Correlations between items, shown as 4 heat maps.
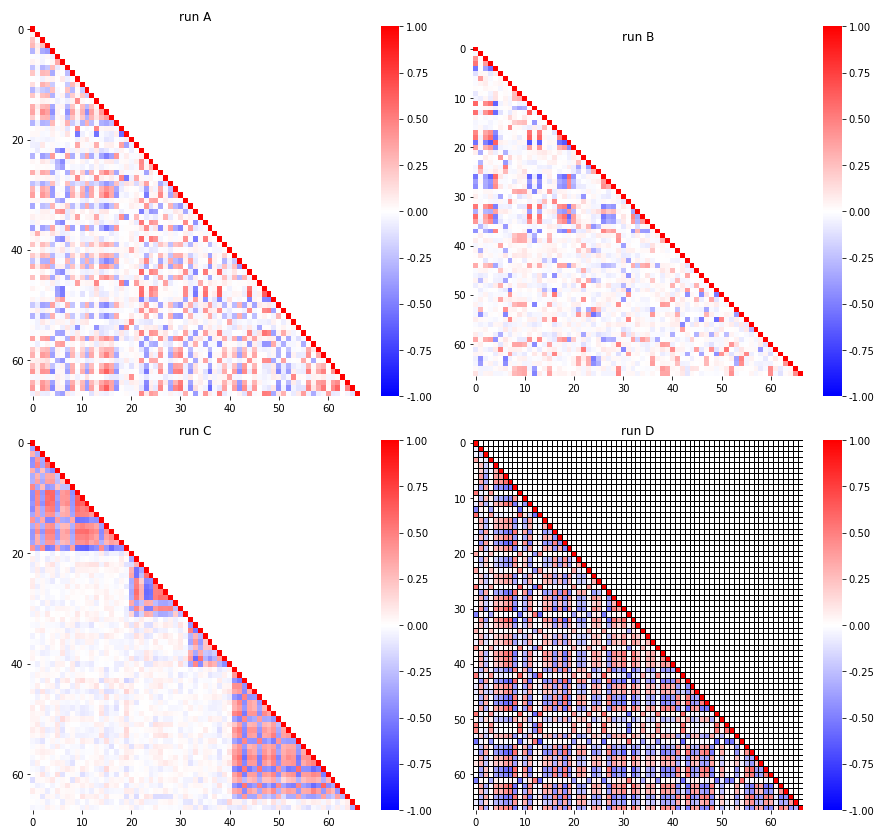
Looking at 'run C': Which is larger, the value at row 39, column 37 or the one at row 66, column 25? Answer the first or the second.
the second
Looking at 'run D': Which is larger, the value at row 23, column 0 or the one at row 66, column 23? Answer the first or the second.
the first
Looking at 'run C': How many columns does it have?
67
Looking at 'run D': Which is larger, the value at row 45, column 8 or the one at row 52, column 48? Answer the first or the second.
the second
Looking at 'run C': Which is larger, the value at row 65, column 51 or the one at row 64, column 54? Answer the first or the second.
the second
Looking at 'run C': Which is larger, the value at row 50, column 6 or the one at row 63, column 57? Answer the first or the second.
the second
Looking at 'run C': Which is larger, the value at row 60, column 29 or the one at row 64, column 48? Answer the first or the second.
the first
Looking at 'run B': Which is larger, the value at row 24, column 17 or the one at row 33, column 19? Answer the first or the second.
the second
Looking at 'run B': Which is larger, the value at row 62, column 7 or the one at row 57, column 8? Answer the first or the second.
the first
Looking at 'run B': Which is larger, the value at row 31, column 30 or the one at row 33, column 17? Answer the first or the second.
the first
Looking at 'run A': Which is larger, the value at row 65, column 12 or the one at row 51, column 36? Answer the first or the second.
the first
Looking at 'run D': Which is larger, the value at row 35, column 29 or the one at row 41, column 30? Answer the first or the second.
the first
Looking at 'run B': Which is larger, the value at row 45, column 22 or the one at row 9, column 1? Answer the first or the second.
the first
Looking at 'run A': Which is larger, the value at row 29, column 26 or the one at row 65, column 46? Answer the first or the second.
the first
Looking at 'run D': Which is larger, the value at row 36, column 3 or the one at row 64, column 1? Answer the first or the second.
the first
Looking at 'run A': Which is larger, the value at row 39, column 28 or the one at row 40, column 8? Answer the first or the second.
the second
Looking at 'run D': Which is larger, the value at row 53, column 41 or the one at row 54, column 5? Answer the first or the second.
the second
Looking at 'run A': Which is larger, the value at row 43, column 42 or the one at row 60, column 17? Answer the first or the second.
the second
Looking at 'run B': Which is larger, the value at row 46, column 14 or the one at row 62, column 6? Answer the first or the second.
the second
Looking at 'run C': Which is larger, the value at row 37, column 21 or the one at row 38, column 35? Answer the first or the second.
the first
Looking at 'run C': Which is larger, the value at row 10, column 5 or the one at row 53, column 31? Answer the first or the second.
the second
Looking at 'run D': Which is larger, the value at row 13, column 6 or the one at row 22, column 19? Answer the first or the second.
the first
